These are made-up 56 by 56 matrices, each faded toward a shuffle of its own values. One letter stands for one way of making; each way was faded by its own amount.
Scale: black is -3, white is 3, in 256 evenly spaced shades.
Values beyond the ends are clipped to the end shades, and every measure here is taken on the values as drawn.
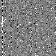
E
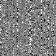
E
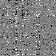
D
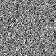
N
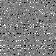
D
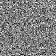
N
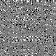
D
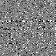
D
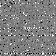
D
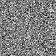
N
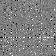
D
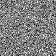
N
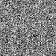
N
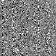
E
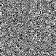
N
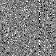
E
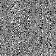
E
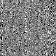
E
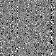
E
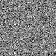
N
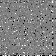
D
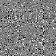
D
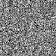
N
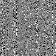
E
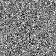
N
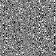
E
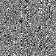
E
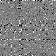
D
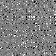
D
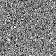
N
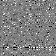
D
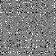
D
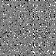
D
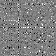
D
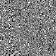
E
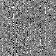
E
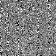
E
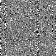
E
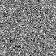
N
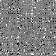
D
